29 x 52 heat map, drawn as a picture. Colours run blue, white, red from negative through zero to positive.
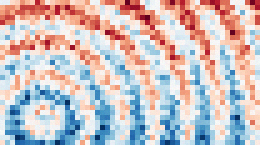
Slope: up to the top. Odd rows or columns: none. Histogram: bell-shaped. Rings: centred on the bottom left.
